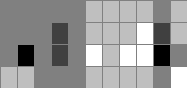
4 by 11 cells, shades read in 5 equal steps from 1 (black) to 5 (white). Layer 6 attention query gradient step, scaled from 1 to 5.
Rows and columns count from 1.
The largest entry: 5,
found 5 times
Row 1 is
3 3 3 3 3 4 4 4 4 3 4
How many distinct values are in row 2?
4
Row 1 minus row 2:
0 0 0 1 0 0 0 0 -1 1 0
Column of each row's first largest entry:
6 9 6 11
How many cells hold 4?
16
